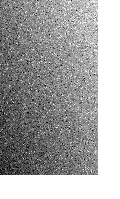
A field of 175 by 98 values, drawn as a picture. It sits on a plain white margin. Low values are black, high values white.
The bottom left is the ninth with the lowest average. The values follow a bell shape. No single row or column stands out from its neighbours. The halves do not mirror each other. The top right is the ninth with the highest average. Fine speckle covers the field. Values rise toward the top right. There are no regular stripes.
